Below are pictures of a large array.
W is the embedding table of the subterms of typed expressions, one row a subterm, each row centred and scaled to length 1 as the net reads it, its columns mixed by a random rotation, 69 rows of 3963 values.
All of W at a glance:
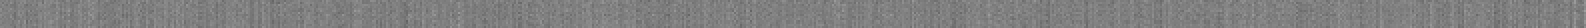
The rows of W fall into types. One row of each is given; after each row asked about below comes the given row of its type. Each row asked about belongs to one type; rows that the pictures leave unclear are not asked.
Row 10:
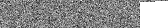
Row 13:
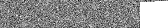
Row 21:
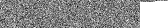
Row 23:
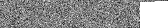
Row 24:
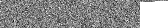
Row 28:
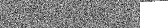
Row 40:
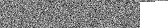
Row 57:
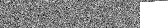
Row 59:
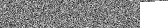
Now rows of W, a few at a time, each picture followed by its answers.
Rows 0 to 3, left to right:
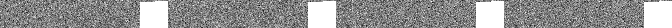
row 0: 24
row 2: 59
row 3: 59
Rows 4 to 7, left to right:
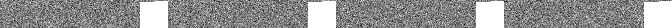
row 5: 40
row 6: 23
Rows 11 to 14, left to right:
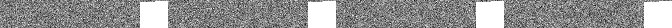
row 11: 13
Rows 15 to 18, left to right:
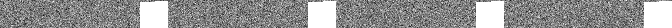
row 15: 23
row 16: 59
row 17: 21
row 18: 24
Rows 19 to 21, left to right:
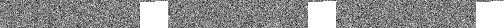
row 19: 10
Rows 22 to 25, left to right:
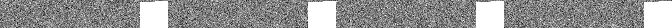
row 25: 23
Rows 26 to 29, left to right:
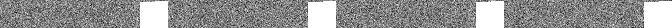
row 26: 28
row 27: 21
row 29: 23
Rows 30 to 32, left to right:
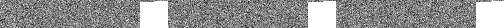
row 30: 21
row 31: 10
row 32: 59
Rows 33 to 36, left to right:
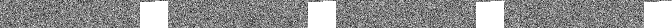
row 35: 13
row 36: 21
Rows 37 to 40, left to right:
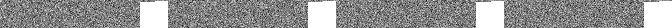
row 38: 13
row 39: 40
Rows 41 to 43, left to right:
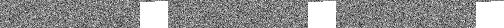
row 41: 24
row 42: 13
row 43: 24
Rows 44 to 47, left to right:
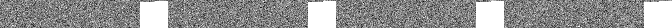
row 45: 59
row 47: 13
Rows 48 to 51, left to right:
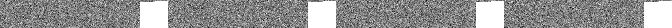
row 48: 57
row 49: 21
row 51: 57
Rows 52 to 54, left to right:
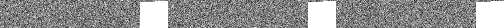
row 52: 24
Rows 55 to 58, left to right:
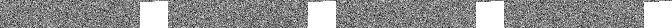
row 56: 24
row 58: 10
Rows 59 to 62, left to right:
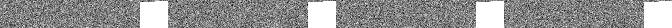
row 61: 57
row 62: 10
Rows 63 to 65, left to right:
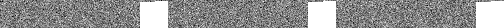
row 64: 59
